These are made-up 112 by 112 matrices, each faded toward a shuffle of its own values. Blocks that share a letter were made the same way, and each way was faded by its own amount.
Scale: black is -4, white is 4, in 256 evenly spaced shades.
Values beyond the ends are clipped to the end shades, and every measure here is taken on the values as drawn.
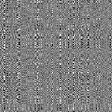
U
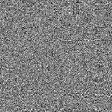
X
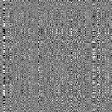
U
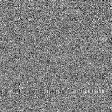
X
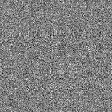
X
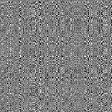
U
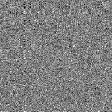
X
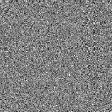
X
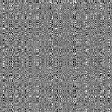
U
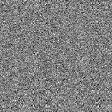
X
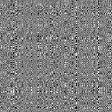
U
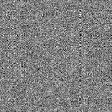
X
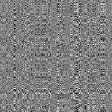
U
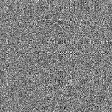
X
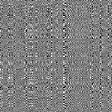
U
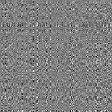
U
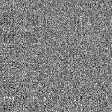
X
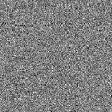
X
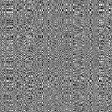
U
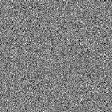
X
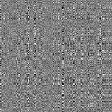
U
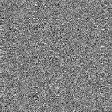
X
